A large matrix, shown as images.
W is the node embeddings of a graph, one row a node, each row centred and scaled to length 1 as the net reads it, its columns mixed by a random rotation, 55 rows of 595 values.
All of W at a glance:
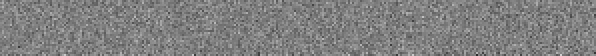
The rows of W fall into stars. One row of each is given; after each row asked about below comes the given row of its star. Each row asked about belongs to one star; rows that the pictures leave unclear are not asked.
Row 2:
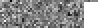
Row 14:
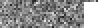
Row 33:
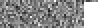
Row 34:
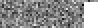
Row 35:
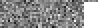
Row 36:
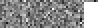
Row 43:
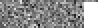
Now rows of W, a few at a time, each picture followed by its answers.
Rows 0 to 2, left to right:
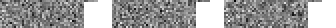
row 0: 2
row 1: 33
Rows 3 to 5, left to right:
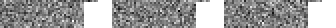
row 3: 33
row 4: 34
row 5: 33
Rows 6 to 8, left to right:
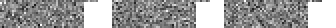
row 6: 43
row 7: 2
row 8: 43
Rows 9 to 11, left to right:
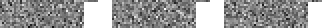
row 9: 36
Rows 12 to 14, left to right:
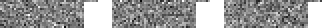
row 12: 43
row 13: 2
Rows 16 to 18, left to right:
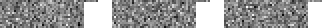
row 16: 35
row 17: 14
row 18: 43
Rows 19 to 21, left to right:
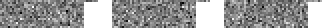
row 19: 34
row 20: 14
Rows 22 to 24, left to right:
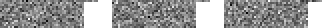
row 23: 14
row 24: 33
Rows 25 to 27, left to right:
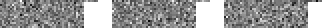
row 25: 43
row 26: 2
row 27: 14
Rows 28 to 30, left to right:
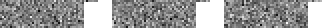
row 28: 33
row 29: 14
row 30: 2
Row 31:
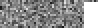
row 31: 36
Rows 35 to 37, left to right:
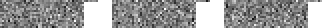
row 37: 34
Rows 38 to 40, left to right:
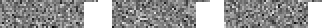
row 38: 35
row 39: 43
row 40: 36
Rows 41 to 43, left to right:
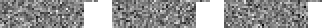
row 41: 34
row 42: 34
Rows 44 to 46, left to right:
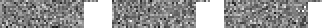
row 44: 35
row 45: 35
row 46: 36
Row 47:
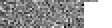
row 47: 34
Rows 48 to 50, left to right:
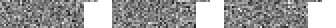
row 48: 2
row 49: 35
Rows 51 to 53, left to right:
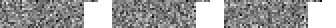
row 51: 36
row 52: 43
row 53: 43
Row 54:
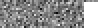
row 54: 2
